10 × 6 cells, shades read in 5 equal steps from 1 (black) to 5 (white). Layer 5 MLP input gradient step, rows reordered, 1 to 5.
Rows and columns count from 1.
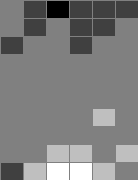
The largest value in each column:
3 4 5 5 4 4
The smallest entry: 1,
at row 1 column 3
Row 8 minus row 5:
0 0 0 0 0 0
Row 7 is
3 3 3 3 4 3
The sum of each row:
12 15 16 18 18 18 19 18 21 23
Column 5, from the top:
2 2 3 3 3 3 4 3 3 4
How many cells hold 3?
41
